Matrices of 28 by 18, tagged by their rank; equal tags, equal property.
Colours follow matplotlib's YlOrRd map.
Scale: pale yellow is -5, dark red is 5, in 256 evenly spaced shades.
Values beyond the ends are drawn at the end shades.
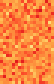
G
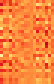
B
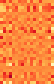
B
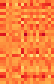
B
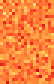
G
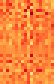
B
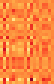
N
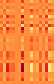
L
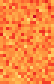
G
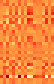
N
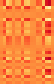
L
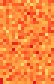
G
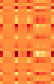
L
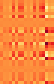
L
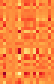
N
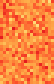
G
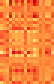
N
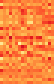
B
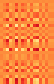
L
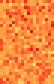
G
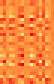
N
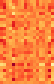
B
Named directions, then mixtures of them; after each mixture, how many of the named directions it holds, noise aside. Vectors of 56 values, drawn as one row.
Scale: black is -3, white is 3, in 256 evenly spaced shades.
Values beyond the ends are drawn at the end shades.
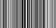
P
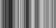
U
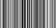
one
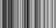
two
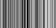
two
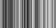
two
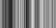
one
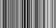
two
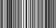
one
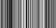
two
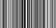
one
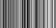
two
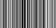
one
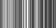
two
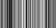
two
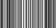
one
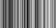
two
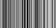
two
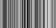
two
